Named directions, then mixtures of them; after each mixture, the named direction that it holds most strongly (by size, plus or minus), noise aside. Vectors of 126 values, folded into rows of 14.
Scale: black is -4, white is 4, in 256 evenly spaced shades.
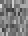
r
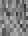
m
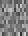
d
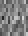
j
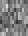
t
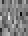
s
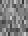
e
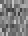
r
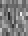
s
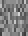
d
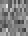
t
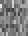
r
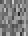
d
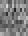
t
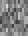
t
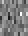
s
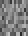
d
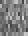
e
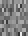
d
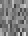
r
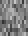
e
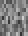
j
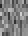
s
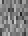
s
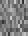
e
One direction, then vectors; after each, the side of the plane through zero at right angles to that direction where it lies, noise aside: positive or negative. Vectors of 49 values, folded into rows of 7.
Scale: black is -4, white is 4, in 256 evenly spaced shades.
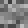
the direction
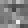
negative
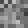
positive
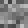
positive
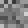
negative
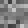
positive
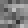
positive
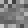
negative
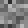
positive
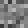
positive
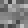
positive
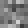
negative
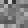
negative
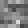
negative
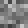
positive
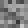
positive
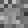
positive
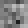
positive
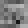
positive
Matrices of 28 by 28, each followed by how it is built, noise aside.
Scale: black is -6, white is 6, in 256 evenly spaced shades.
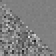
lower triangular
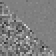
lower triangular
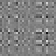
low rank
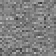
low rank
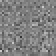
low rank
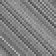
Toeplitz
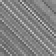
Toeplitz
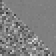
lower triangular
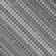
Toeplitz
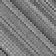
Toeplitz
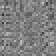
low rank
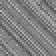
Toeplitz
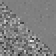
lower triangular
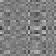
low rank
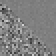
lower triangular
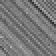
Toeplitz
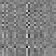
low rank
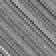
Toeplitz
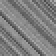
Toeplitz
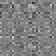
low rank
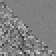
lower triangular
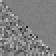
lower triangular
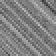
Toeplitz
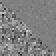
lower triangular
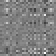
low rank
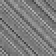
Toeplitz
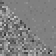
lower triangular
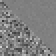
lower triangular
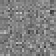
low rank
